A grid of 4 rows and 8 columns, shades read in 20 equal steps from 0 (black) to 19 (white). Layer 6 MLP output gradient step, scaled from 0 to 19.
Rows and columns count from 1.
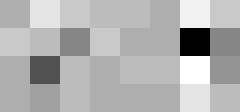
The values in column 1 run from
13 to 15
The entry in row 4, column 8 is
14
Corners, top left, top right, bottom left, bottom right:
13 15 13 14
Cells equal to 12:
1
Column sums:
54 49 53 55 54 53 54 50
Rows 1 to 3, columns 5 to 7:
14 13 18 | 13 13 0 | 14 14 19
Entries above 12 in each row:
8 5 6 7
